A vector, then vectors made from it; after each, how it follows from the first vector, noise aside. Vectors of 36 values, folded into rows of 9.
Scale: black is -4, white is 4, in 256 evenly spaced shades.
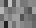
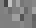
partly zeroed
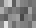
sign-scrambled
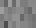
shrunk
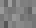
shrunk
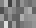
negated
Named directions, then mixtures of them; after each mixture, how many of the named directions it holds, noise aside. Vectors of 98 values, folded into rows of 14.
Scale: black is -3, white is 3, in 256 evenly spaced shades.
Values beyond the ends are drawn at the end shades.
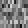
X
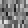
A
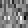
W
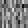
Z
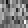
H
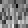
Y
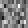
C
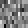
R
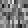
one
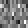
two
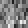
three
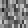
two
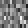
three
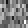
one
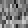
two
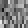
three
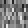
three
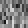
two
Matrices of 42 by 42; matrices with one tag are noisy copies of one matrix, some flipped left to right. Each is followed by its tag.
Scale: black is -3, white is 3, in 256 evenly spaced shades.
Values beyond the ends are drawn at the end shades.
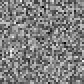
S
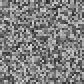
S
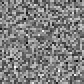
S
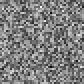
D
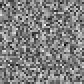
D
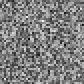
D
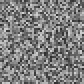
D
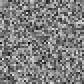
S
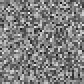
D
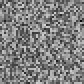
D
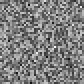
D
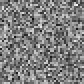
D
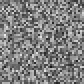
D
